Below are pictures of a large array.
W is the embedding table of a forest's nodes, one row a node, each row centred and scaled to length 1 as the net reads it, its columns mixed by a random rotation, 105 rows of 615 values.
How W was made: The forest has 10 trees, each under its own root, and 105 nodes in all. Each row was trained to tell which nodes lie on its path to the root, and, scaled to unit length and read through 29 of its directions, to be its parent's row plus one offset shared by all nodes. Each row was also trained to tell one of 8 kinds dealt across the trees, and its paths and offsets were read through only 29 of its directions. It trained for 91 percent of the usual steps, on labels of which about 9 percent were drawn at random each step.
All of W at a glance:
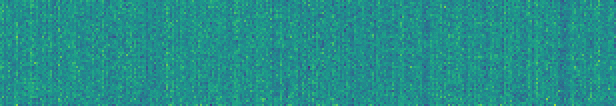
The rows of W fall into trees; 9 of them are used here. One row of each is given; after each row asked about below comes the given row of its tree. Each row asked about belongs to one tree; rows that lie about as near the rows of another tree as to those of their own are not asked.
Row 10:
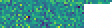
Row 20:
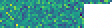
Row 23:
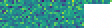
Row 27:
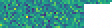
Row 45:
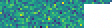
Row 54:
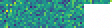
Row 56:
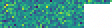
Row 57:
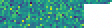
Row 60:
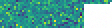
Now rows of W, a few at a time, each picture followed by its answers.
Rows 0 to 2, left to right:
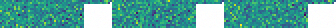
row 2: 20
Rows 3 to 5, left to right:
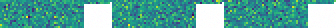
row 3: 27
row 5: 23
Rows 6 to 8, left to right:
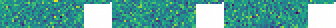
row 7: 45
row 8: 54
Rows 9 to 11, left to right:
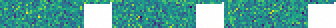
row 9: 60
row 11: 23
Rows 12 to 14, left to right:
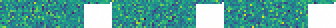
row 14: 10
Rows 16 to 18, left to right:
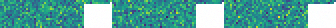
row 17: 45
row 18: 23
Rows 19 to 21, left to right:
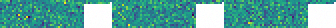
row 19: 10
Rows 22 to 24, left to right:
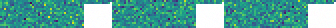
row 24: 54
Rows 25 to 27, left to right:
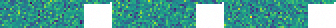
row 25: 54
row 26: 23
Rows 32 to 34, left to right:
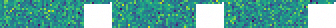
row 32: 23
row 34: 27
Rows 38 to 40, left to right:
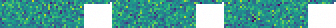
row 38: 60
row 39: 23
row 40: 10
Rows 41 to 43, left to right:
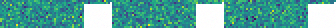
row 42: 27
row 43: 56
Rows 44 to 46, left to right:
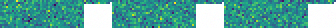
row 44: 10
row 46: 45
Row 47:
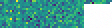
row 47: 54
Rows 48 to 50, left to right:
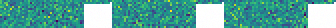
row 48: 60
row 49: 10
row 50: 20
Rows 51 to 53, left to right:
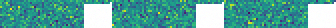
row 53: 60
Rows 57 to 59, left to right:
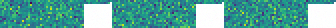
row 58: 54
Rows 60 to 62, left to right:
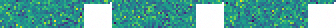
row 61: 60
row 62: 20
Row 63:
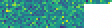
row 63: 27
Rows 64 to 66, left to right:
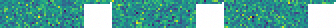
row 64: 60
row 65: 60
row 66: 10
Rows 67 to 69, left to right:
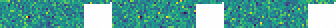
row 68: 56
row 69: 54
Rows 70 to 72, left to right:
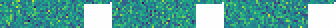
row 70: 20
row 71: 54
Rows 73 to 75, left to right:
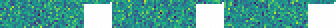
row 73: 54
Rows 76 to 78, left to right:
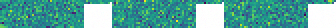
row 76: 54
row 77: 60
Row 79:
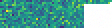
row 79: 27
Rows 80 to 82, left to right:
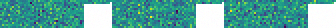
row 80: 54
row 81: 60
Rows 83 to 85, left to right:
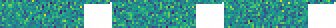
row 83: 60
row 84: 54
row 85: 10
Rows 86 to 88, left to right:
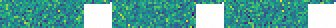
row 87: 20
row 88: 10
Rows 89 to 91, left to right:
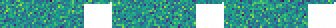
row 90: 23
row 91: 45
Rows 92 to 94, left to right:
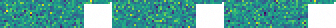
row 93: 10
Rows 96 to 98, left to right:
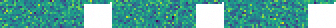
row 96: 23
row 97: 23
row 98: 10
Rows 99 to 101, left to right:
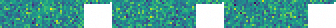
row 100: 60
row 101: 57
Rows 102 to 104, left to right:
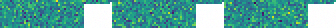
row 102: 10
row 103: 23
